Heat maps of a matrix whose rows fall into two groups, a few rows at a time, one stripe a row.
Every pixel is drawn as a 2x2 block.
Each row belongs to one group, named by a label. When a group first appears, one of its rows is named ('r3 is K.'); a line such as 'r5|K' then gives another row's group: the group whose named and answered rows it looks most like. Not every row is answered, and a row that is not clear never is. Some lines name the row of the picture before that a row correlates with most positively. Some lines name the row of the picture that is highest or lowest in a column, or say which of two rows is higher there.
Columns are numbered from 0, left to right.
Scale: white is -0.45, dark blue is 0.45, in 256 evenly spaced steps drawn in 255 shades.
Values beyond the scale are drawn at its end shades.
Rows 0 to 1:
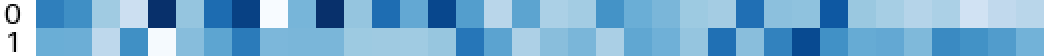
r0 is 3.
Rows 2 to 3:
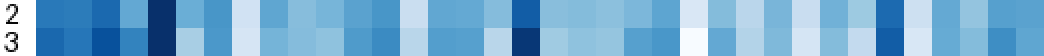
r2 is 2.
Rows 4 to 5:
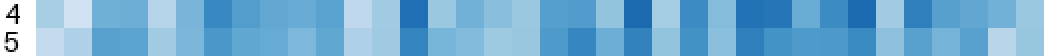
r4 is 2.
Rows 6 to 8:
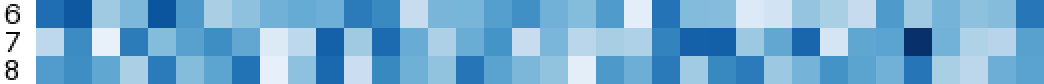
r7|3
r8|3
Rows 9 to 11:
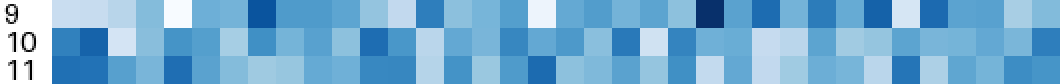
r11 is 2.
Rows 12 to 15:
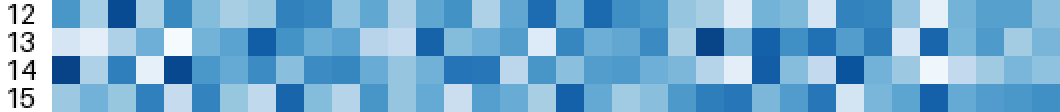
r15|3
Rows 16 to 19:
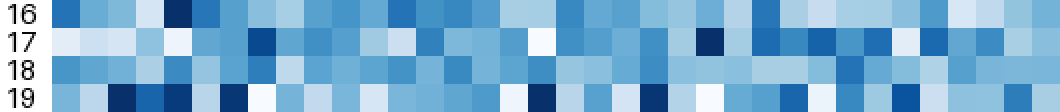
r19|2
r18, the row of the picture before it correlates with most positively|14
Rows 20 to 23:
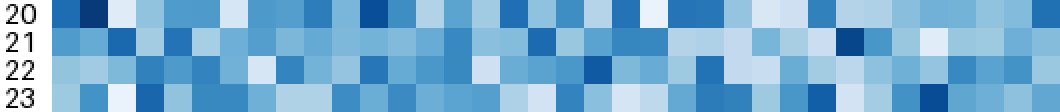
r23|3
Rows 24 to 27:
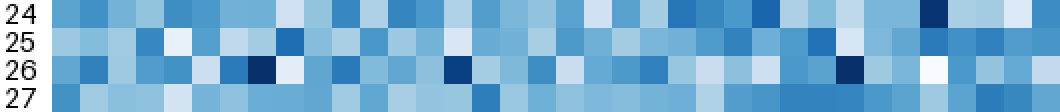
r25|3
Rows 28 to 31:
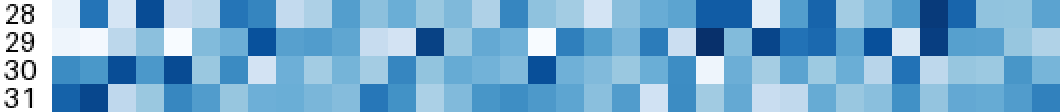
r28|3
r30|2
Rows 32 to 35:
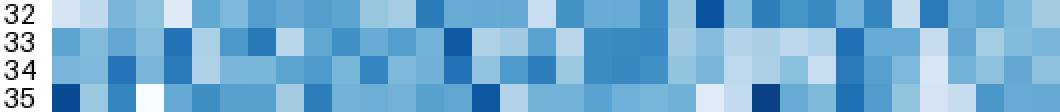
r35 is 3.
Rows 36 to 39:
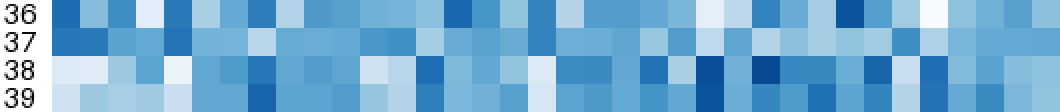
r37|2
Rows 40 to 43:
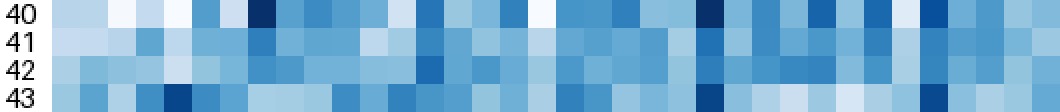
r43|3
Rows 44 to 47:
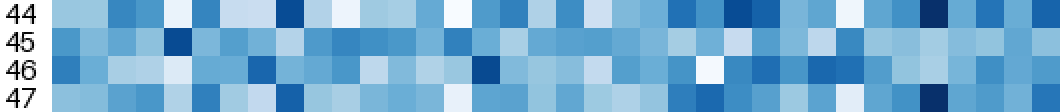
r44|3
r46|3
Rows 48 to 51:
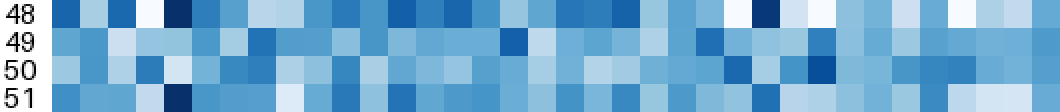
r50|3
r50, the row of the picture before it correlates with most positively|46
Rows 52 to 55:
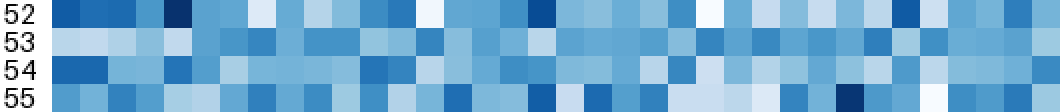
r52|2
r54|2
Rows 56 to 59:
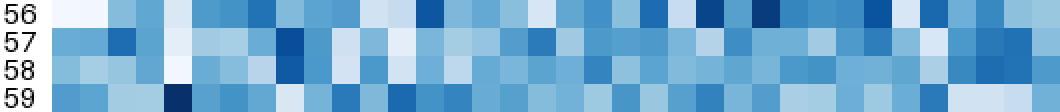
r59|3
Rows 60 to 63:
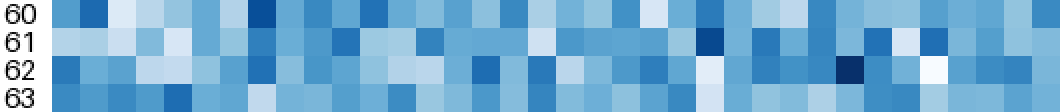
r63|2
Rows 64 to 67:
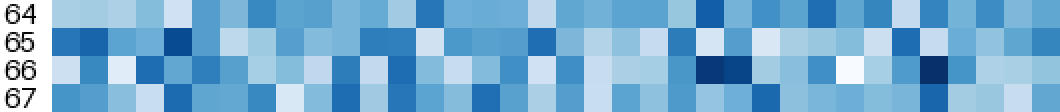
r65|2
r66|3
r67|3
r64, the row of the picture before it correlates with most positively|61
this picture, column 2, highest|65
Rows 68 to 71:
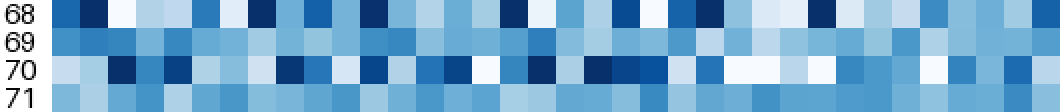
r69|2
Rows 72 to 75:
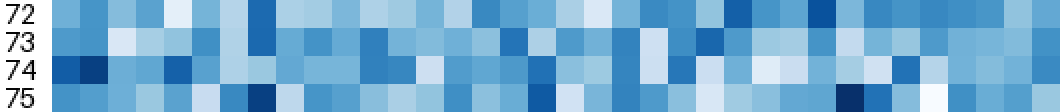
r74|2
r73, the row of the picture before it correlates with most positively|68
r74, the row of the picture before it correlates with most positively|69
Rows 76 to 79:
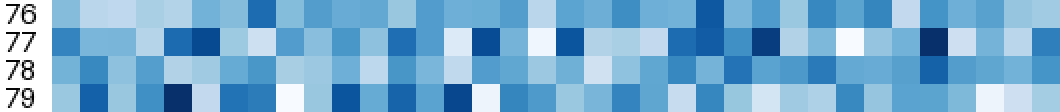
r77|3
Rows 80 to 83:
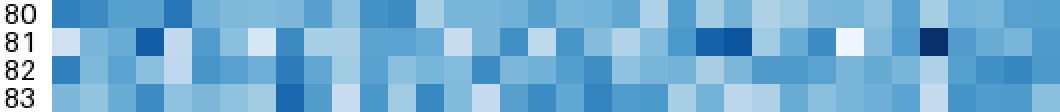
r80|2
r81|3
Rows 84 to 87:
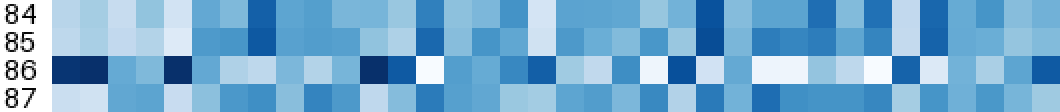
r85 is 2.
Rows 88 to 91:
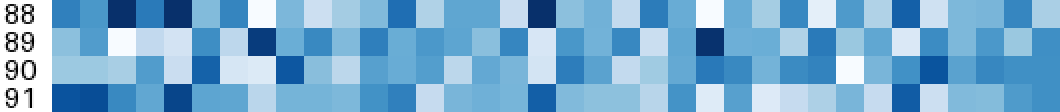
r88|2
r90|3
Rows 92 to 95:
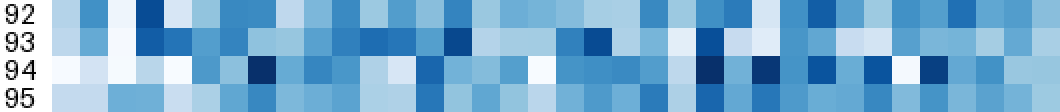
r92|3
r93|3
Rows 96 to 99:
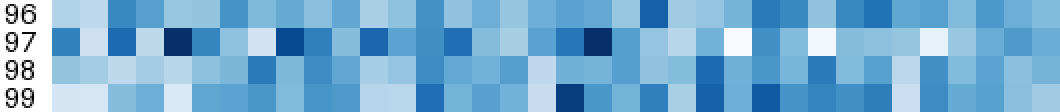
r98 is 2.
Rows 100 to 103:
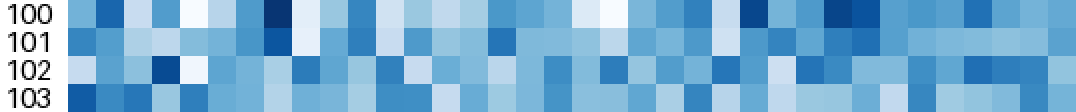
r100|3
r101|3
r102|3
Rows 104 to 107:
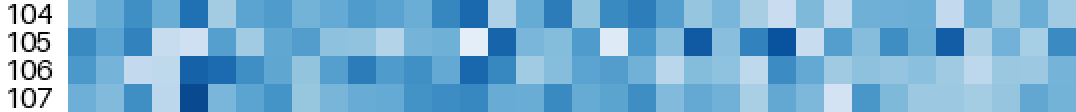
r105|3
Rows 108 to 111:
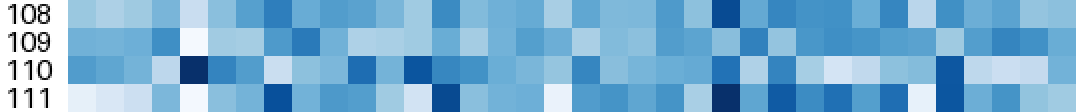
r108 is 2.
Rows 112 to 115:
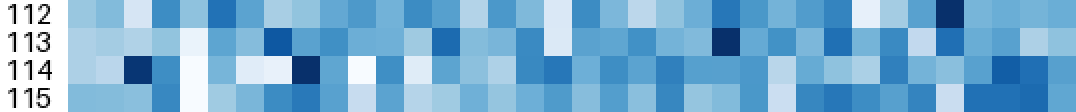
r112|3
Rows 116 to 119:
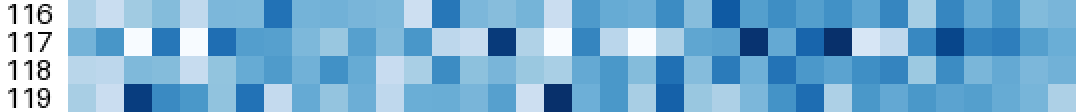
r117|3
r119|2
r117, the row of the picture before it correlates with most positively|112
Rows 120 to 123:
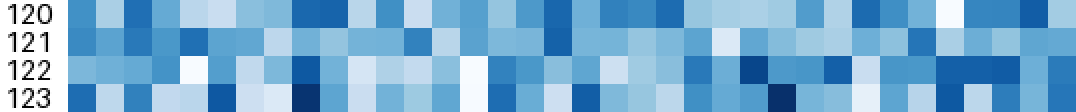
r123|3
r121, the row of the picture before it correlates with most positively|119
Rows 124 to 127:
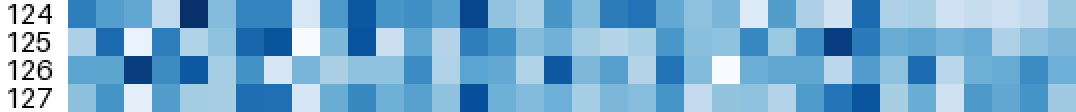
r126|2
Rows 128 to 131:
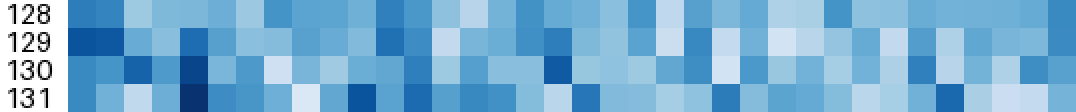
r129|2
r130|2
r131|3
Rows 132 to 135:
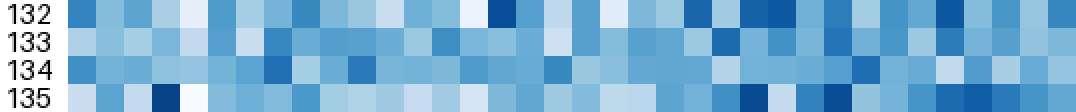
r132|3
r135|3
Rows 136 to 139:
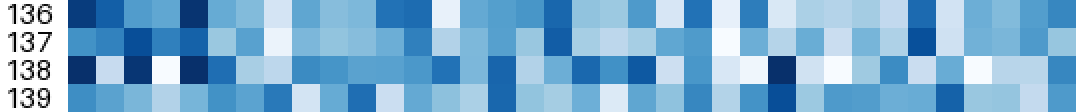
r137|2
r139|3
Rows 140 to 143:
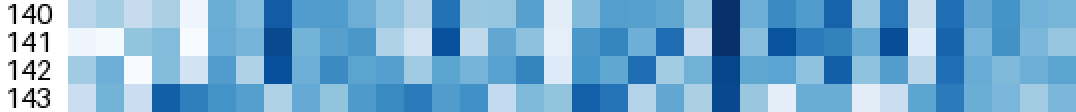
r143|3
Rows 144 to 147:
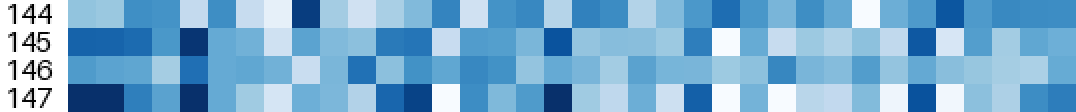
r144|3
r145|2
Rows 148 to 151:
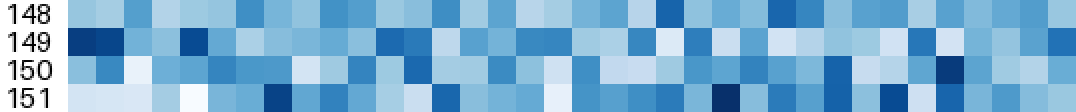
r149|2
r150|3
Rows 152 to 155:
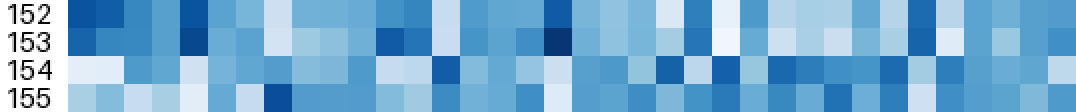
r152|2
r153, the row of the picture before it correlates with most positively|149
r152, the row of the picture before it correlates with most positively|149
